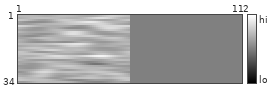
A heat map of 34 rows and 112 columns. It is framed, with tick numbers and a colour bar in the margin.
It is made of 1 by 2 panels. Panel 1,1: high, streaked across. Panel 1,2: middling, flat.
